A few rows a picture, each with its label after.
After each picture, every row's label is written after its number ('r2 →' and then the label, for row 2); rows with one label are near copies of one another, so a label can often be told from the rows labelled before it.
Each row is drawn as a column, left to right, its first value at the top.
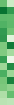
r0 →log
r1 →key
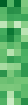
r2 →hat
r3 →log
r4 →hat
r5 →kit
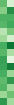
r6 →kit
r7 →key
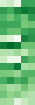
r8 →key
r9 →key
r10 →key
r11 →log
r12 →log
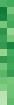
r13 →log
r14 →kit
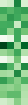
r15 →key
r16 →key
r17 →hat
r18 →key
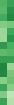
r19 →kit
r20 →log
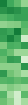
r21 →hat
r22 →log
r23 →log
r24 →key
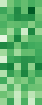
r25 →key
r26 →kit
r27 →log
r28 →kit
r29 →log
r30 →kit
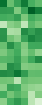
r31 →hat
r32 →kit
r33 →kit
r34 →hat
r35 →log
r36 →log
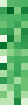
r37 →key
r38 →log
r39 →kit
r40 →log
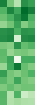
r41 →hat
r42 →log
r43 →key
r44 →log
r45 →log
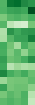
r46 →kit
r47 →hat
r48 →hat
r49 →hat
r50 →log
